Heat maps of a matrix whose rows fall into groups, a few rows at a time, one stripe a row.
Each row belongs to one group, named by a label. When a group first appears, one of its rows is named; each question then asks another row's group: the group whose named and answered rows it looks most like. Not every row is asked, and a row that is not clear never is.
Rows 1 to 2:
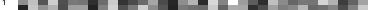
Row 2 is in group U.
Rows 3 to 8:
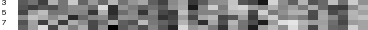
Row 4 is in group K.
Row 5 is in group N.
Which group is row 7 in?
U
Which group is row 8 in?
N
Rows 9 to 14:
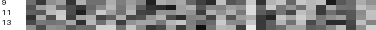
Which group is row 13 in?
K
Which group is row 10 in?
N
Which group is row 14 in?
K
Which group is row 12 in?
U
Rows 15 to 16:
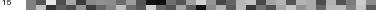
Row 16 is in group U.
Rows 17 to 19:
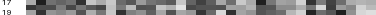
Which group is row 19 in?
K
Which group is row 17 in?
K
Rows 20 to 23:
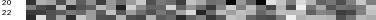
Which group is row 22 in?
K
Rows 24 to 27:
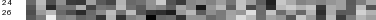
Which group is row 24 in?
U
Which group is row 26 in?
N
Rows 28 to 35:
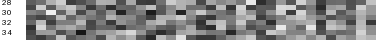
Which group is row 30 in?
N
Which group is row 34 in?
N
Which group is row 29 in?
U
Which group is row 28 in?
K
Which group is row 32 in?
U
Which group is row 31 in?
K
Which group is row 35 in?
K
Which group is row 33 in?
U
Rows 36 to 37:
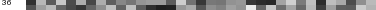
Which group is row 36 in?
U
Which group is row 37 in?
N
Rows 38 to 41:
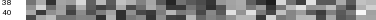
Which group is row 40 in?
K
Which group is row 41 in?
N
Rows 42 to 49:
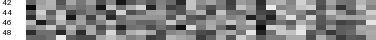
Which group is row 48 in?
K
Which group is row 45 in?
U
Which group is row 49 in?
K
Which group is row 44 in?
U
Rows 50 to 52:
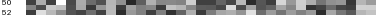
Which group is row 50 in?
U
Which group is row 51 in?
K
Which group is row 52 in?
N
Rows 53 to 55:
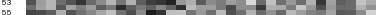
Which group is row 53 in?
N
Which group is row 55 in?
K
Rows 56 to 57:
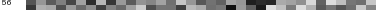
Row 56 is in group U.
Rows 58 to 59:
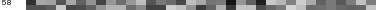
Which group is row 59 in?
K
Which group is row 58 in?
N
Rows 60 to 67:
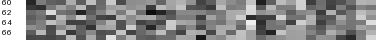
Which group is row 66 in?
U
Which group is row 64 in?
K
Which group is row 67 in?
K
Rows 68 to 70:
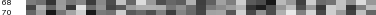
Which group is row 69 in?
U
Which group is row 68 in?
U
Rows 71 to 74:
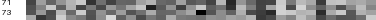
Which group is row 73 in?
U
